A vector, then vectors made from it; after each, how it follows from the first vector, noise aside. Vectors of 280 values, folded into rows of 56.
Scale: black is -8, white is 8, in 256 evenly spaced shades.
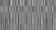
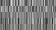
scaled up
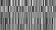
scaled up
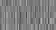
wrapped around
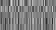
scaled up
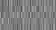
wrapped around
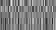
scaled up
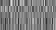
scaled up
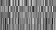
scaled up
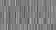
wrapped around
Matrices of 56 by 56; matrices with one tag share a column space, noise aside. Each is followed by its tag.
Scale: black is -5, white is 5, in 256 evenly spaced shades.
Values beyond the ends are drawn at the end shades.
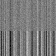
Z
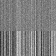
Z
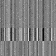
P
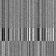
P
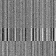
P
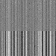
Z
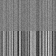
Z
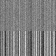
Z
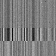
P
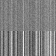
Z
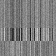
P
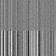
Z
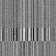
P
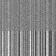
Z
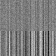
Z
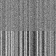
Z
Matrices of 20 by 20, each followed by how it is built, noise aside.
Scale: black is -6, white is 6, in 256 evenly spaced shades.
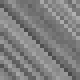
Toeplitz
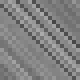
Toeplitz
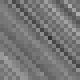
Toeplitz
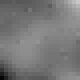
smooth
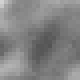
smooth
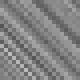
Toeplitz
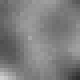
smooth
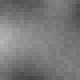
smooth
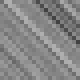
Toeplitz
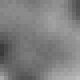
smooth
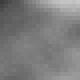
smooth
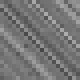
Toeplitz
